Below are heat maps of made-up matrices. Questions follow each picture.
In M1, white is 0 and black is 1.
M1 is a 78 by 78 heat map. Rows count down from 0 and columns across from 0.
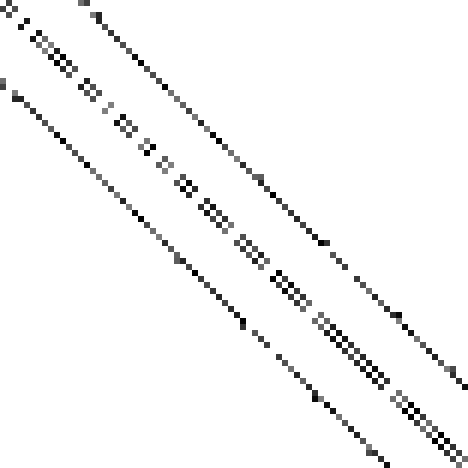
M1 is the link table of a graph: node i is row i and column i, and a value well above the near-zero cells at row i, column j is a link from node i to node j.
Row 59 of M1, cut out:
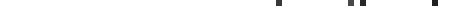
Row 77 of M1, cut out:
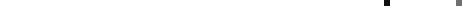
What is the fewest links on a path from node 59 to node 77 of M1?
5
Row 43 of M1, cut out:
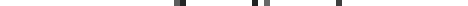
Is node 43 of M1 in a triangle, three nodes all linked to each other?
yes
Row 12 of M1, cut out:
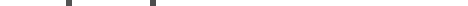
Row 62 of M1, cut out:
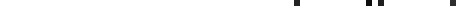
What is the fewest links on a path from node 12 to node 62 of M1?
6
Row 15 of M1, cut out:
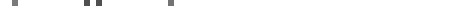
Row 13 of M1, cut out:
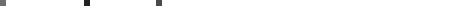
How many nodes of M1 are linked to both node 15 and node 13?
1
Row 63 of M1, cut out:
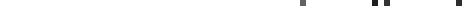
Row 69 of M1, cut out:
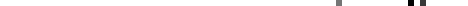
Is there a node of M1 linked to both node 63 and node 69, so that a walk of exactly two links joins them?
no
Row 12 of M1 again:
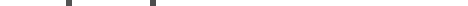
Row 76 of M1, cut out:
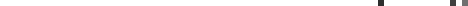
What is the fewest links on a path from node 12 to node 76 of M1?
6
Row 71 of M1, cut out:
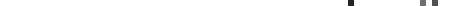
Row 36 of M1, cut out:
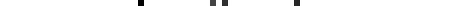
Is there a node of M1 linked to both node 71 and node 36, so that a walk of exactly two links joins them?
no
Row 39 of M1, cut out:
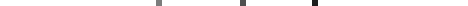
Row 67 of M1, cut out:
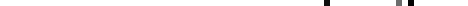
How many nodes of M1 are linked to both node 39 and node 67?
0
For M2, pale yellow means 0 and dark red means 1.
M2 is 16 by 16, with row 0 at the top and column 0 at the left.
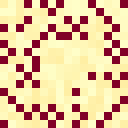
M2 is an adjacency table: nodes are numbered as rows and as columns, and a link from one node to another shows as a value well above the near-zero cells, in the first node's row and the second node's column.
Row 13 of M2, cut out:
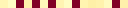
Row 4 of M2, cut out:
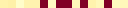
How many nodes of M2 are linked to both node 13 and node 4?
0
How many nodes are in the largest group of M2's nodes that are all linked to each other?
2
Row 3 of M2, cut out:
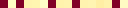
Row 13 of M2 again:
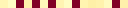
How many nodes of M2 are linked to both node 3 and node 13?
4
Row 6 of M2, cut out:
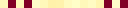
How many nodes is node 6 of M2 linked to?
4
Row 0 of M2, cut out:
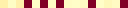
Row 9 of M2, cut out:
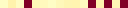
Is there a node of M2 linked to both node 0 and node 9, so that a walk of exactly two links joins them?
yes
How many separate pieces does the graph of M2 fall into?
1
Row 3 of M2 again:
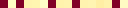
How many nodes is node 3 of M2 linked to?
5
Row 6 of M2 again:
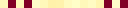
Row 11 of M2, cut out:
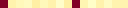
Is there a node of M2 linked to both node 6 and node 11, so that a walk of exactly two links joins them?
no
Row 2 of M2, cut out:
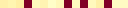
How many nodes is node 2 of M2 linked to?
4
